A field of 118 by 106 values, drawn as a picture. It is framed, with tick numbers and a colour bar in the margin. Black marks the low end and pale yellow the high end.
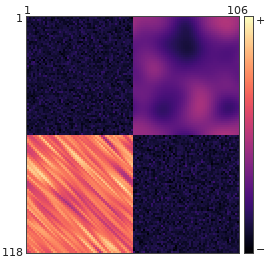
It is made of 2 by 2 panels. Panel 1,1: very low, fine-grained, faint in contrast. Panel 1,2: low, smooth. Panel 2,1: high, slanting down to the right. Panel 2,2: very low, fine-grained, faint in contrast.
